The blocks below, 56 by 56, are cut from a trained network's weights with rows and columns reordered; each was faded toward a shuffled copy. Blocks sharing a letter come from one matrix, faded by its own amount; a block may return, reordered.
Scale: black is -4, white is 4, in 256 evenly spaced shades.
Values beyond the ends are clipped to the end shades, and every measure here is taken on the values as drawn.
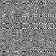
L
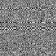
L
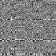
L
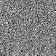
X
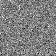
X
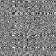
L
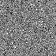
X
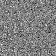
X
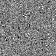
X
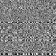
L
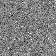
X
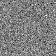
X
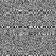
L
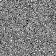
X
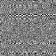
L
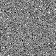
X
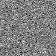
X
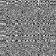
L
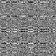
L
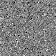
X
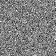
X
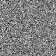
X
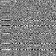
L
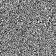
X
